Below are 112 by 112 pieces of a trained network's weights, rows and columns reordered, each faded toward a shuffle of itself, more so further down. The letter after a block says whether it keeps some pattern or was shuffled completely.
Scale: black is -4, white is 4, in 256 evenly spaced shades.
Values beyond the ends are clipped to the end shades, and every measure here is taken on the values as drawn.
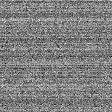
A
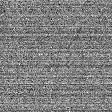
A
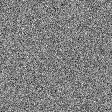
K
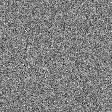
K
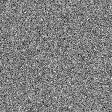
A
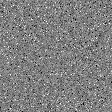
K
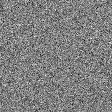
K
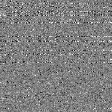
A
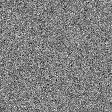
K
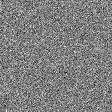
K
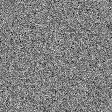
K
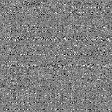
A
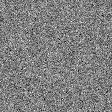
K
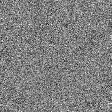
A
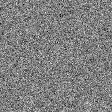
K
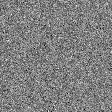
K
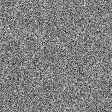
K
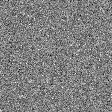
K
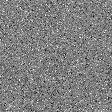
K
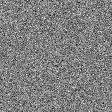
K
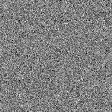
A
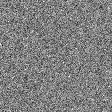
K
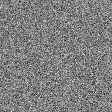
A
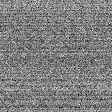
A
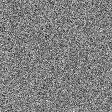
K
